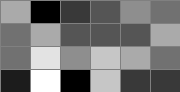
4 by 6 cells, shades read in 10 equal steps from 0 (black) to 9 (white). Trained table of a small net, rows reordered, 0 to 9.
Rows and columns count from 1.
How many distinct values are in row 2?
3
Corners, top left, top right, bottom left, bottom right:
6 4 1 2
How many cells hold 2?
3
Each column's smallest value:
1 0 0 3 2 2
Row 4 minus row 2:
-3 3 -3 4 -1 -4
